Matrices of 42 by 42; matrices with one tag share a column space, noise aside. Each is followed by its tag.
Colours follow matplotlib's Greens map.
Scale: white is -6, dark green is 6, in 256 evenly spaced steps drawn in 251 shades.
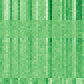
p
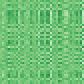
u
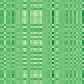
u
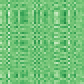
u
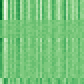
p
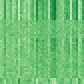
p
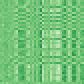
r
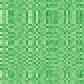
u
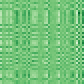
u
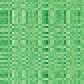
u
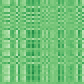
r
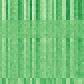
p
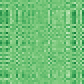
u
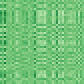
u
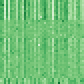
p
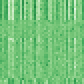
p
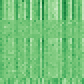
p
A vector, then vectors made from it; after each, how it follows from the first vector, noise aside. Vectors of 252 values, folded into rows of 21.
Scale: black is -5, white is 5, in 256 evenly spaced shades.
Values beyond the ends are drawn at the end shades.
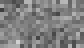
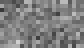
copied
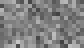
sign-scrambled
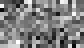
scaled up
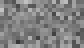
sign-scrambled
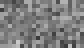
copied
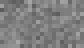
shrunk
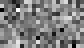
scaled up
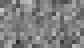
sign-scrambled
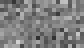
copied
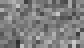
negated
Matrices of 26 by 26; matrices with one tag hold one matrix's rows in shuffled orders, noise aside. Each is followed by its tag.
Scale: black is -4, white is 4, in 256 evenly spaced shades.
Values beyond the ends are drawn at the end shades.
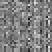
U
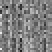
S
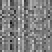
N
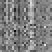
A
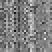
A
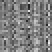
U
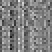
N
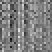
N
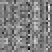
U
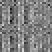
N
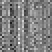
N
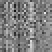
A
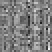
U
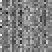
S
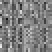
S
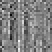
N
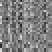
S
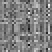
U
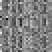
S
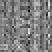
U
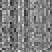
N
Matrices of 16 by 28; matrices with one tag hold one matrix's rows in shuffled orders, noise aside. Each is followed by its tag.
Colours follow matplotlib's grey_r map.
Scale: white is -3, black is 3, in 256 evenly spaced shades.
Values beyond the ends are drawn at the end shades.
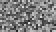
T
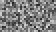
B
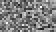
T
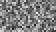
B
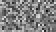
B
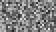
B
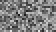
T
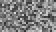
T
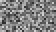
B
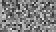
B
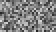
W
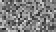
B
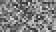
T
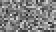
T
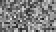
T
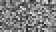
T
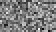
T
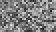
T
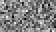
W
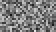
B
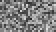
T
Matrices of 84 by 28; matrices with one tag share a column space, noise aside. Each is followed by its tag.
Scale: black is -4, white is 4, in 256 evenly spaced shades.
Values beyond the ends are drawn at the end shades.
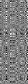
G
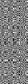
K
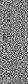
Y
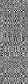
Y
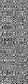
K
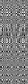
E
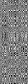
Y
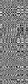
E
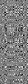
E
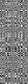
Y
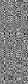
G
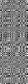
Y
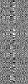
G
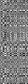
Y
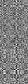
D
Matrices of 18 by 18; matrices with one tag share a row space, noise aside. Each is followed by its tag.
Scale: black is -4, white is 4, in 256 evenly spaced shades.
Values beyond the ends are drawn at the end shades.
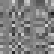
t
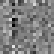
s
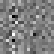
s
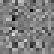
s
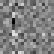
s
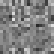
t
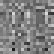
t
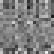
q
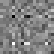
t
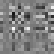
t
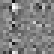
s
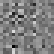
s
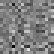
t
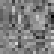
t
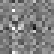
s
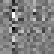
s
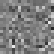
t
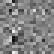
s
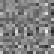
q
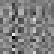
s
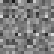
q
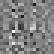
s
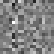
s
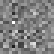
s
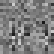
t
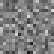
q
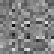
t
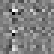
s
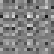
q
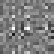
t
